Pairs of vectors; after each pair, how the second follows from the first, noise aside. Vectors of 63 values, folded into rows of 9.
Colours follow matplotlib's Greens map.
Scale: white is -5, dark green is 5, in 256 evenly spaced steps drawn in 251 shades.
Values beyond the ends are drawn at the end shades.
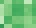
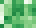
scaled up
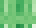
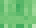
shrunk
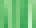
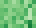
sign-scrambled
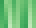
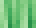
negated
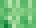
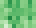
negated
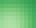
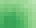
negated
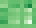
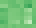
shrunk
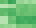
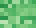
sign-scrambled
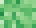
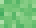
shrunk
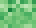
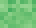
shrunk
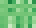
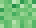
wrapped around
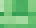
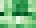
scaled up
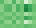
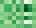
scaled up
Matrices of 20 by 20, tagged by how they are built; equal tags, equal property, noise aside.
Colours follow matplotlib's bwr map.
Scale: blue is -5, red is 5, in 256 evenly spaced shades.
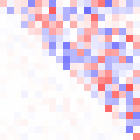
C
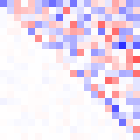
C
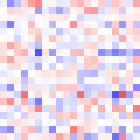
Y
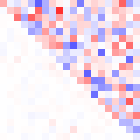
C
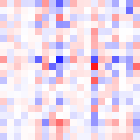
Y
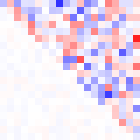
C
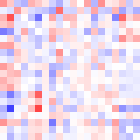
Y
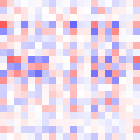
Y
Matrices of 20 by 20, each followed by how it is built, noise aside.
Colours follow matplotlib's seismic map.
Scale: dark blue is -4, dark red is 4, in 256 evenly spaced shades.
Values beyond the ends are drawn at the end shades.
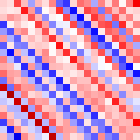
Toeplitz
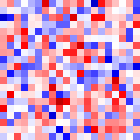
noise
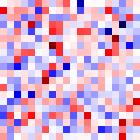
noise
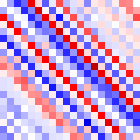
Toeplitz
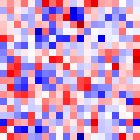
noise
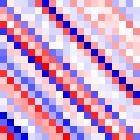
Toeplitz
